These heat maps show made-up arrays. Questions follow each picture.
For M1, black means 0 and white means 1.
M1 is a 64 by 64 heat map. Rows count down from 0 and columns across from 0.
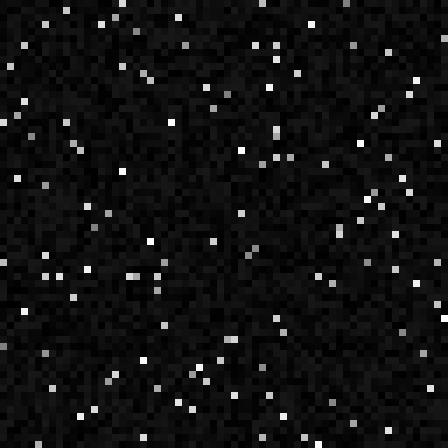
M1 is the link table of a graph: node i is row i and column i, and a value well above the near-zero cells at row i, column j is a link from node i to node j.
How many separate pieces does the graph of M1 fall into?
3
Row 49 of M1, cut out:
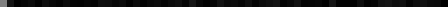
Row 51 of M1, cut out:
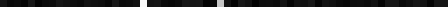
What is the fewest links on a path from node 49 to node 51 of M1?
5
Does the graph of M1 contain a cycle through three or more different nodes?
yes
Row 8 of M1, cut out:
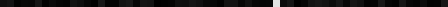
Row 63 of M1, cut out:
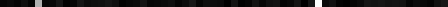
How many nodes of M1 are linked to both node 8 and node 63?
0
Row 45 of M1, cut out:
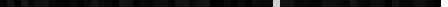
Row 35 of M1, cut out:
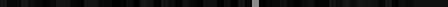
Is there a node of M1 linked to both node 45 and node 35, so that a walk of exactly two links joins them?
no
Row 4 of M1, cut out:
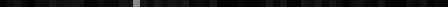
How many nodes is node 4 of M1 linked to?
1
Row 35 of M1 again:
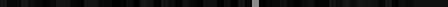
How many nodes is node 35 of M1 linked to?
1
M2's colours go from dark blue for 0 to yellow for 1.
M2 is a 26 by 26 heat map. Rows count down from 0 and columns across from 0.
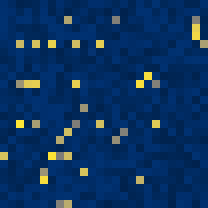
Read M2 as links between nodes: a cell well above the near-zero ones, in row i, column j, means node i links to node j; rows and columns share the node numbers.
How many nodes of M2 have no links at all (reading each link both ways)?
4
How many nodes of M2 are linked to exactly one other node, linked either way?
3
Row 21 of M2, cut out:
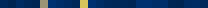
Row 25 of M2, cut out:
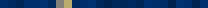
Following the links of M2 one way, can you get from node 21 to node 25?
yes
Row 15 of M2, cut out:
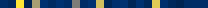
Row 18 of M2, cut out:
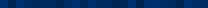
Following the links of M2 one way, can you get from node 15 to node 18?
yes
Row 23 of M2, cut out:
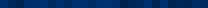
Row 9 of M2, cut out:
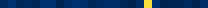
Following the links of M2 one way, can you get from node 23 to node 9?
no
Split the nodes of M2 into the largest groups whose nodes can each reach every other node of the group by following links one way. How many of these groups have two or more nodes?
0
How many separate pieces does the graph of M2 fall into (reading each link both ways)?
5
